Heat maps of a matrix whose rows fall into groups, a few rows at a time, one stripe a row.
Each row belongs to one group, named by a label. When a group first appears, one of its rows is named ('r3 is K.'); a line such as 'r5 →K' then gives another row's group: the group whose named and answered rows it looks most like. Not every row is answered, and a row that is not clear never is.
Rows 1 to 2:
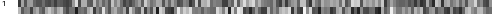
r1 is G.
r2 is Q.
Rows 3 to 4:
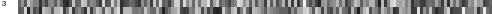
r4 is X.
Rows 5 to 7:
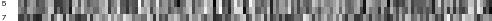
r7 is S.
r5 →G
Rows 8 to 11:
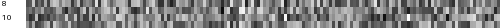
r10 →S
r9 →G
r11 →Q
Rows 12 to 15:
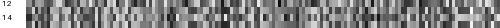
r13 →X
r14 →S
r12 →G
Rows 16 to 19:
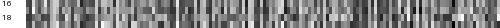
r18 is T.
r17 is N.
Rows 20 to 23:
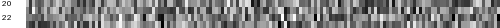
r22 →X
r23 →S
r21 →N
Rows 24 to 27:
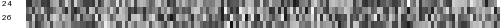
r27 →Q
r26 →X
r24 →S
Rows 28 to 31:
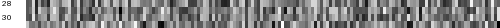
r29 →T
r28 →X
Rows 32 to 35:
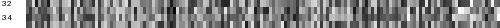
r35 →X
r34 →S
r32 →X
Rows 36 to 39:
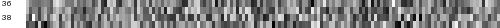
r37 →Q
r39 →S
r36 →Q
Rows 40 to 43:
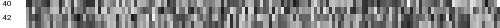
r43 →Q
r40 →S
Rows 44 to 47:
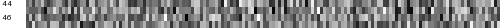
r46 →G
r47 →T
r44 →G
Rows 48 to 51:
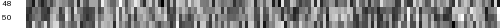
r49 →S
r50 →T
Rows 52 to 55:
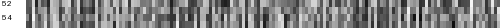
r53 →T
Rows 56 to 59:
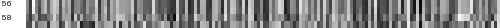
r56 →N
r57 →N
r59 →T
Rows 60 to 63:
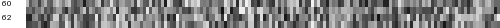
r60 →Q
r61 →G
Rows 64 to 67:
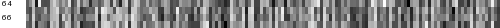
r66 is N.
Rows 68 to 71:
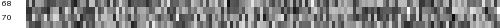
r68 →G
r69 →S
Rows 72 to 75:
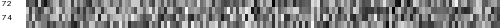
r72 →S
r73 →Q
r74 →N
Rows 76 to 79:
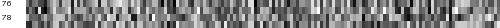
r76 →N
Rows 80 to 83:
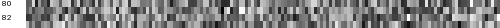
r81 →G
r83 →Q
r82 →S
